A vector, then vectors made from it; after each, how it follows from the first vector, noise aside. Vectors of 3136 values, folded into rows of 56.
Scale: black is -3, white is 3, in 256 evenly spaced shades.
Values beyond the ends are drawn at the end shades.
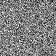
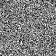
sign-scrambled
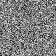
sign-scrambled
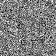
sign-scrambled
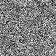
sign-scrambled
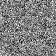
sign-scrambled
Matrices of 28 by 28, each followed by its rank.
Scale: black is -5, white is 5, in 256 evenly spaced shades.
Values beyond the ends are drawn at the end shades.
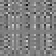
two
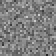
full rank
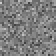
full rank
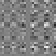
two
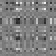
two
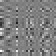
two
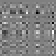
two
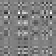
two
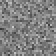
full rank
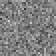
full rank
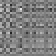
two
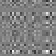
two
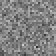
full rank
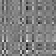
two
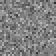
full rank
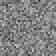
full rank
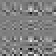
two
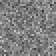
full rank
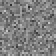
full rank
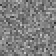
full rank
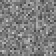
full rank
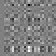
two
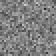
full rank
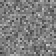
full rank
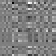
two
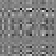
two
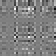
two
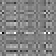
two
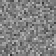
full rank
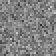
full rank
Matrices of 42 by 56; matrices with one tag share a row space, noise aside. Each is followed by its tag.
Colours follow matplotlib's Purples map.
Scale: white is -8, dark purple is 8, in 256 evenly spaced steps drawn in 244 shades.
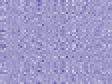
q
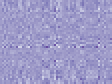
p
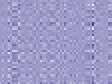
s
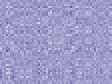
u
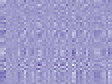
q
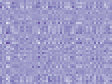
u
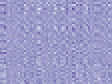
q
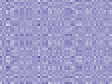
u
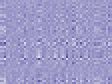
q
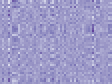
s
